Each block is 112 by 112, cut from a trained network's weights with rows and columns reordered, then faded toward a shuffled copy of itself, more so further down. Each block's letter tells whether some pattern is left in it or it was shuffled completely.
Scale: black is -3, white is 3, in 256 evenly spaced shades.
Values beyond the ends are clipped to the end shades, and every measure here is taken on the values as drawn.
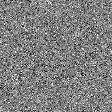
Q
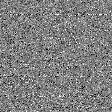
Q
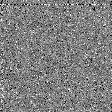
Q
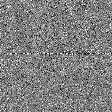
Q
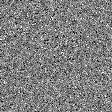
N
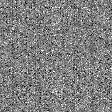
Q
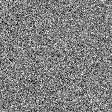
N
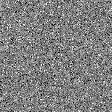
Q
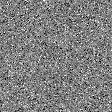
N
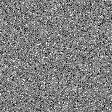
N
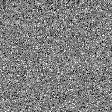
Q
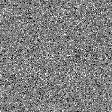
Q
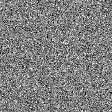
Q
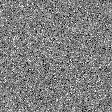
N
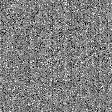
Q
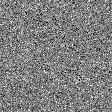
N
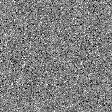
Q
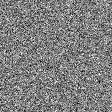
N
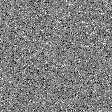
N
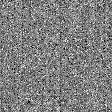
Q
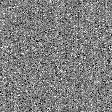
Q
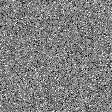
N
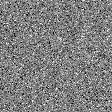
N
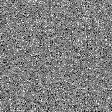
Q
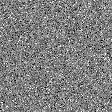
N
